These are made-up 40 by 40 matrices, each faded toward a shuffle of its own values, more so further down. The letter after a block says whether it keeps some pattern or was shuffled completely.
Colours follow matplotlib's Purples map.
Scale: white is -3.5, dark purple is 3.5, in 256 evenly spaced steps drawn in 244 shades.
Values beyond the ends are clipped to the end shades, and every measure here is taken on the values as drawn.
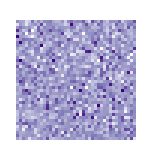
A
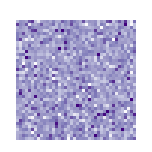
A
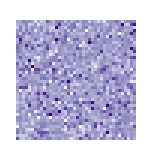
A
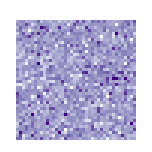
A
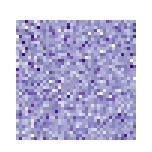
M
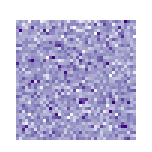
A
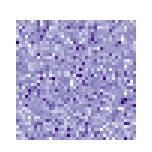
M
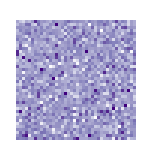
M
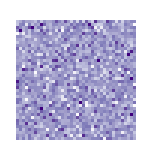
A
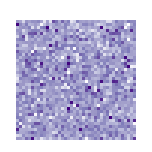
A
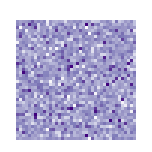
A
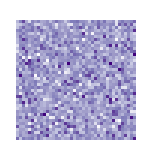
A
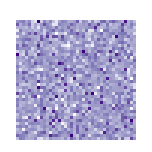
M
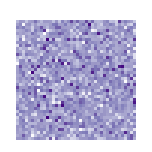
M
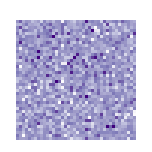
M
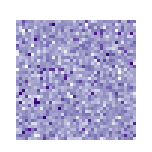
A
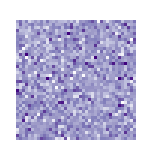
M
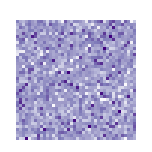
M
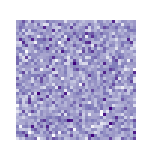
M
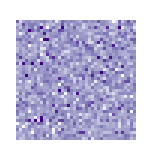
A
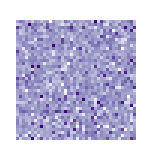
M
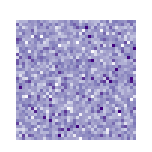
A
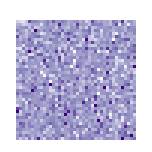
A
